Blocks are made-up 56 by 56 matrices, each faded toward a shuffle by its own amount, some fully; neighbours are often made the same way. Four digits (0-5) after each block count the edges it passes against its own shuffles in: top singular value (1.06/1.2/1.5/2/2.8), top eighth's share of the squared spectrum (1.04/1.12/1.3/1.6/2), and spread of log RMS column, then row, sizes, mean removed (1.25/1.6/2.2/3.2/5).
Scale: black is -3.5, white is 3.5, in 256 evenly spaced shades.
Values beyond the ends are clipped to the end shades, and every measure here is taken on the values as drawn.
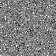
0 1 0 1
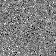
0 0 0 0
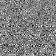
1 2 0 3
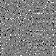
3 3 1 2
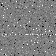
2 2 0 0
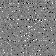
3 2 0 1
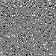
3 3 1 2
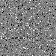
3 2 0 1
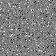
2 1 0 0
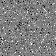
1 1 0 0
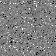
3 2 0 1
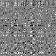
4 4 2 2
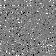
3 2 0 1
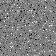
2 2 0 0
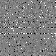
4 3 1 2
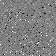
0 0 0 0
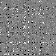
2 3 3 2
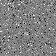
0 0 0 0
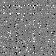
2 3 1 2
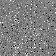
1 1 1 0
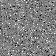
0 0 0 0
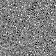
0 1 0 0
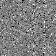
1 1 2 0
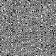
3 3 1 1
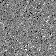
0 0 0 0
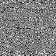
1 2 0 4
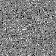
2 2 0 1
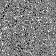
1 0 0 0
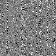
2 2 3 0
